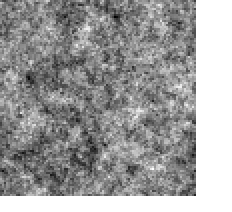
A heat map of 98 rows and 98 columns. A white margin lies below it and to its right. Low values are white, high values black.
The halves do not mirror each other. The histogram is bell-shaped. The field is mottled with small blotches. The ninth with the lowest average is the middle right.
